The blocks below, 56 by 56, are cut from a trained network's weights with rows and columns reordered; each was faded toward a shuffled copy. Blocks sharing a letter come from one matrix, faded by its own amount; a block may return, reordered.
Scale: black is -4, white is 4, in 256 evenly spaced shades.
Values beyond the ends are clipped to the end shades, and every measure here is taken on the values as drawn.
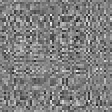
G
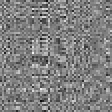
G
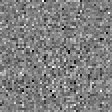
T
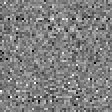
T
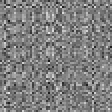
G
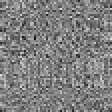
G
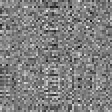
G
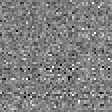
T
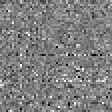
T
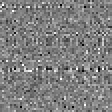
T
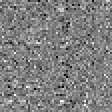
T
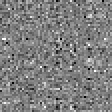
T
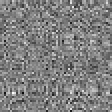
G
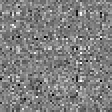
T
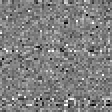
T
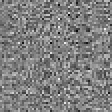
G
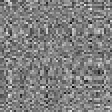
G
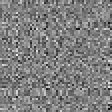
G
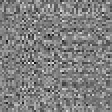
G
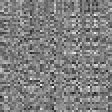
G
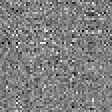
T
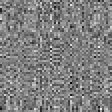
G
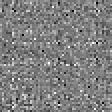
T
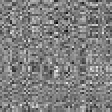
G
